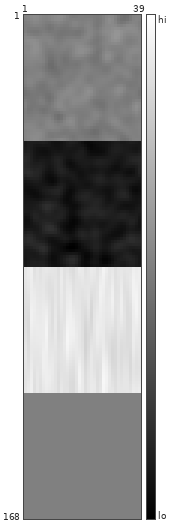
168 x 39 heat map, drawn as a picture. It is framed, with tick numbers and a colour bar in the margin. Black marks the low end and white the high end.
It is made of 4 by 1 panels. Panel 1,1: middling, blotchy, faint in contrast. Panel 2,1: very low, blotchy, faint in contrast. Panel 3,1: very high, streaked downward, faint in contrast. Panel 4,1: middling, flat.
